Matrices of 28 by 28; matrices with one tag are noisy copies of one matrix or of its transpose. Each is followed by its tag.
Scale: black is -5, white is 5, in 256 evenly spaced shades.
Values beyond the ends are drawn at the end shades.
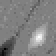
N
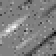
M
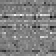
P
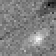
N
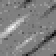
M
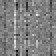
P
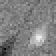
N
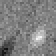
N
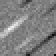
M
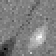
N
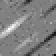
M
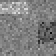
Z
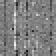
P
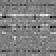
P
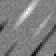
M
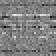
P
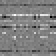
P
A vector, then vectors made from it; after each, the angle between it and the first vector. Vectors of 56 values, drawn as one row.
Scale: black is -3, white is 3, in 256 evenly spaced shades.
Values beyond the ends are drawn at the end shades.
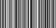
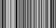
partly aligned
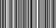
nearly parallel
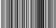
orthogonal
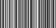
nearly parallel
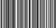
nearly opposite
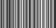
partly opposed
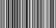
partly opposed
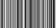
orthogonal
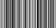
partly opposed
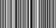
nearly parallel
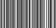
nearly opposite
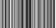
orthogonal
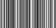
nearly opposite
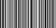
nearly parallel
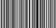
nearly opposite
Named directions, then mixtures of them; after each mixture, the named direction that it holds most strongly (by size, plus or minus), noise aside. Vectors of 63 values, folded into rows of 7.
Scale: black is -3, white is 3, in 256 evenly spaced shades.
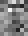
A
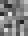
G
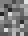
G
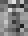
A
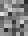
G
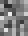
G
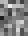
G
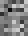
A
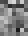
A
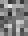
G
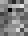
A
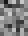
G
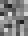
G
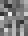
G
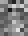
A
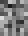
G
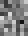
G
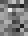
A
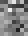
A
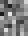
G
